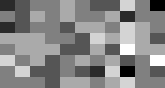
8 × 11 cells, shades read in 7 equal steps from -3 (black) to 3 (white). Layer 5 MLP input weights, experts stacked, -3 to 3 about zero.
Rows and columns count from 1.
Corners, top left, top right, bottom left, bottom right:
-2 -3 0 0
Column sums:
-1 1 3 -2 1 0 1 4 5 3 -1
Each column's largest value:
2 2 1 1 1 1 2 2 3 1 3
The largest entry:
3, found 2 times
